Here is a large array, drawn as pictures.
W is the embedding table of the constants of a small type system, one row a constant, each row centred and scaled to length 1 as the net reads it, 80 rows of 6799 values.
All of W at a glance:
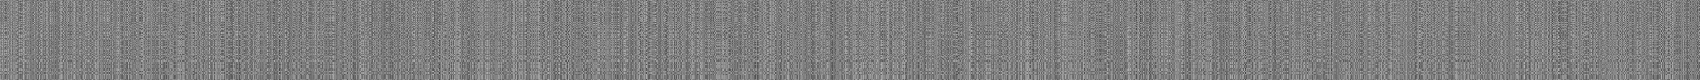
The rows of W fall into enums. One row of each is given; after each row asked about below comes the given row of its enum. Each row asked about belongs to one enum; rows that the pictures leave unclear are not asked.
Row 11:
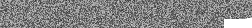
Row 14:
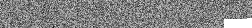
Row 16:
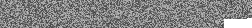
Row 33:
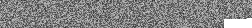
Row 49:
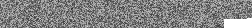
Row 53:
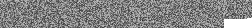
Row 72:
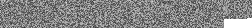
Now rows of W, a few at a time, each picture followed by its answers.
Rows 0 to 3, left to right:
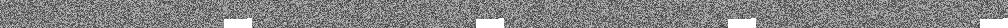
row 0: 72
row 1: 33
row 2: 49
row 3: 16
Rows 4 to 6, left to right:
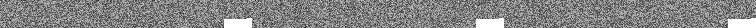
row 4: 33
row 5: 14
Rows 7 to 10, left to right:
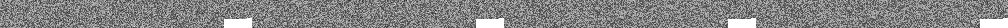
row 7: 11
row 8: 33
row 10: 16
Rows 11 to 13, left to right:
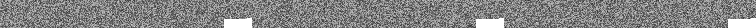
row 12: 49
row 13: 33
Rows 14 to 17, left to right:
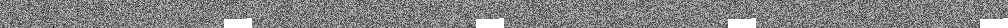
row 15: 49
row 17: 33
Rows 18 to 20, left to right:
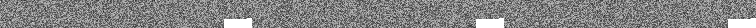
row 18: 33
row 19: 49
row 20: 33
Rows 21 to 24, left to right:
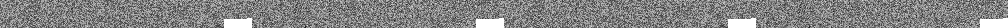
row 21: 49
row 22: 14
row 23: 49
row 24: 14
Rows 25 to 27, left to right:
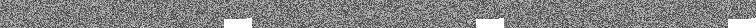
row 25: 11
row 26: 16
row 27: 53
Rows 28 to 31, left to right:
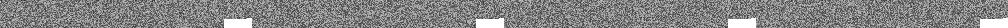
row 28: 33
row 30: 53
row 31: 11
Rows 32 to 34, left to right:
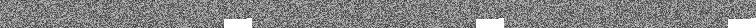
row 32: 33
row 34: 11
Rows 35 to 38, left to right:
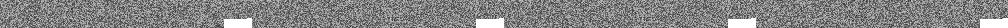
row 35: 49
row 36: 53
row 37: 53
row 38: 33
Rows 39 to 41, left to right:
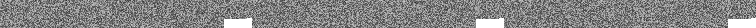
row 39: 11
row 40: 72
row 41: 53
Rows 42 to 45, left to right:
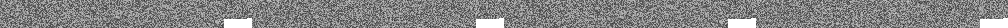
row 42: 16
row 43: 53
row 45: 72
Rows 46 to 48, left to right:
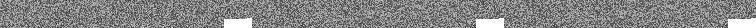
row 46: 11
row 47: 16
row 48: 16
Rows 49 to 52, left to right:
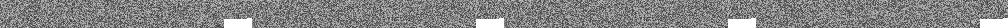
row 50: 53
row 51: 53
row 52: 16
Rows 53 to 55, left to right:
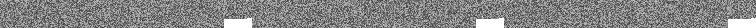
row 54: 11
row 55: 72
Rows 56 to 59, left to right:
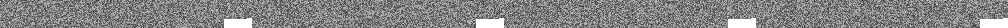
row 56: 33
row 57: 16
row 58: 72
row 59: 49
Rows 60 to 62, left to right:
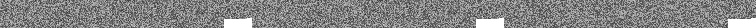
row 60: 11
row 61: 11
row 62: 16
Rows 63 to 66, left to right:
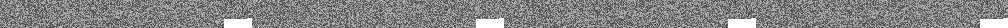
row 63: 16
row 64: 72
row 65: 16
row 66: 16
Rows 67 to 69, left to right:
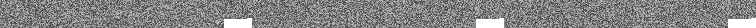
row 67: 16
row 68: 72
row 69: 53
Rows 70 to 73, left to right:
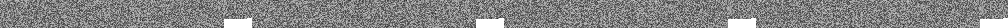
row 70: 53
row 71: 33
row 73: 72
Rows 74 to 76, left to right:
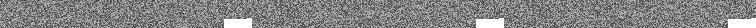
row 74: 33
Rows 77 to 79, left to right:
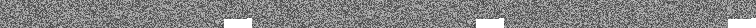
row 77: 16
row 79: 72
